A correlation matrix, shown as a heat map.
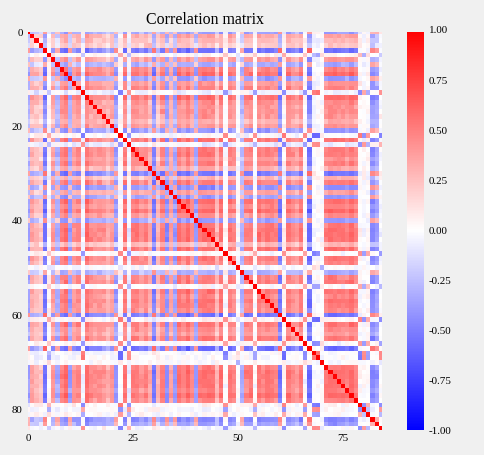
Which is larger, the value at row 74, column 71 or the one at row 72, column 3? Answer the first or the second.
the first
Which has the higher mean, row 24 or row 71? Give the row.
71
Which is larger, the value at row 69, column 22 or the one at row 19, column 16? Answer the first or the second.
the second
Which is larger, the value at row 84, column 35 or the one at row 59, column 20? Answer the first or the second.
the second
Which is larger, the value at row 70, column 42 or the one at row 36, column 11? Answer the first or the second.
the second
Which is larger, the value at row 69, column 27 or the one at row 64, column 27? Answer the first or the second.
the second
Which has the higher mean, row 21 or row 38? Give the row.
38
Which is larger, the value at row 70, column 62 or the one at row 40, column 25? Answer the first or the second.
the first
